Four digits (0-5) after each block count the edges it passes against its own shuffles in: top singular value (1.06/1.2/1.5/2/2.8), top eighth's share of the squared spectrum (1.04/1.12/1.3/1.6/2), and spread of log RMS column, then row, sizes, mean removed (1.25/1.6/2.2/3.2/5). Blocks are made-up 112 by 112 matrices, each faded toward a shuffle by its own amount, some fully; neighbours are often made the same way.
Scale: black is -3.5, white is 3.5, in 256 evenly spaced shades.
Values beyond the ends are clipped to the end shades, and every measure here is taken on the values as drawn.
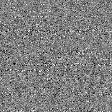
1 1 0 3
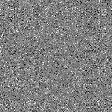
4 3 1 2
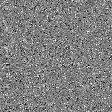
3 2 0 0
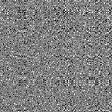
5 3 2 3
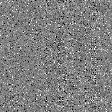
4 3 2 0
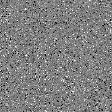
3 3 2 0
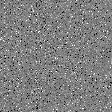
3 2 1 0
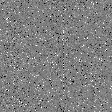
2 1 1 0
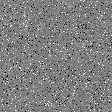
0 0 0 0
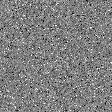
0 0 0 1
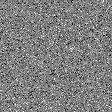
0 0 0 0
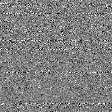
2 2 0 4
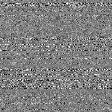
2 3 0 4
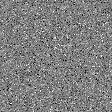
0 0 0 0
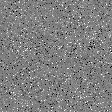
2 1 0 0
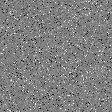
0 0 0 0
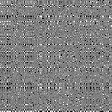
5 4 3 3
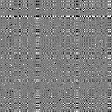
5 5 4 4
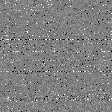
4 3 0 2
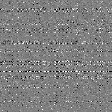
4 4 2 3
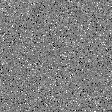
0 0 0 1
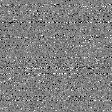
2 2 0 4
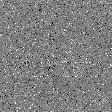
1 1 0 1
